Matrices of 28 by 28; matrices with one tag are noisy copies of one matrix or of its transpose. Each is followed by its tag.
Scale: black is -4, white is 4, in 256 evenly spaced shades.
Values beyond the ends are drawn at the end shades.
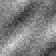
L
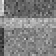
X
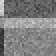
X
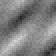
L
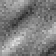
L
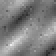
L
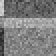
X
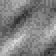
L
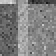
X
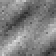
L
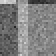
X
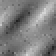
L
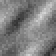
L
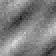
L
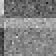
X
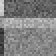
X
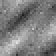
L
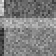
X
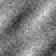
L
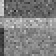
X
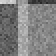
X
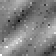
L
